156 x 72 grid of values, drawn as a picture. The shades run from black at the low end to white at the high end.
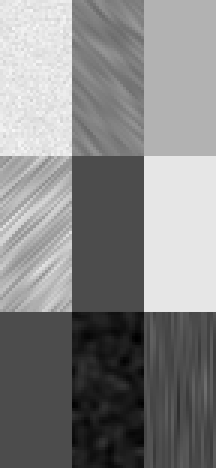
It is made of 3 by 3 panels. Panel 1,1: very high, fine-grained, faint in contrast. Panel 1,2: middling, slanting down to the right, faint in contrast. Panel 1,3: high, flat. Panel 2,1: high, slanting up to the right. Panel 2,2: low, flat. Panel 2,3: very high, flat. Panel 3,1: low, flat. Panel 3,2: very low, blotchy, faint in contrast. Panel 3,3: low, streaked downward, faint in contrast.
